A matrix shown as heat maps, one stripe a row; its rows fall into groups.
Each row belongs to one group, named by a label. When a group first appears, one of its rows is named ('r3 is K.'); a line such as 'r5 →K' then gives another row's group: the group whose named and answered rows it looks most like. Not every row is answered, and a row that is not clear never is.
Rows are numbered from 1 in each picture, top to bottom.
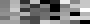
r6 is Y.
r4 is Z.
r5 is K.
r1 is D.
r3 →K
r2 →K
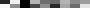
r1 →D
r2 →K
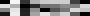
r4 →Y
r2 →K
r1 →Y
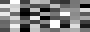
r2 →Y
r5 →D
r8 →D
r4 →K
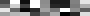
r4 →Z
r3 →K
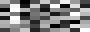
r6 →Z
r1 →K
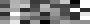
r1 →Z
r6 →D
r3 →Y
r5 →Z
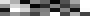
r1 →K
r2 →Z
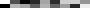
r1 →K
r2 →Z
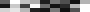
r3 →Z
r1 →Z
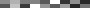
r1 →Y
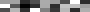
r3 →D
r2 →K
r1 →Y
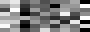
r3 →D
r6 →Y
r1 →Y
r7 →K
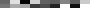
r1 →D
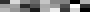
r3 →Y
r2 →Y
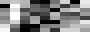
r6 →D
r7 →K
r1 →Z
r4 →Z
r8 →K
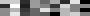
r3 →Y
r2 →D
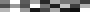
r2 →D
